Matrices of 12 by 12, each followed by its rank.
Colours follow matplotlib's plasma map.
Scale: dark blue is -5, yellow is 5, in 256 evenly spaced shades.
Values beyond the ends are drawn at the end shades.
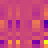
one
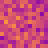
full rank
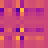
one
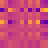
one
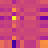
one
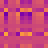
one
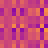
one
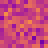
full rank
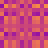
one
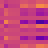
one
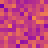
full rank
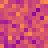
full rank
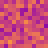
full rank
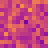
full rank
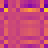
one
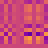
one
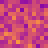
full rank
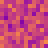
full rank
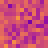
full rank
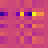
one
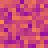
full rank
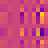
one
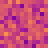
full rank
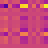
one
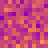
full rank
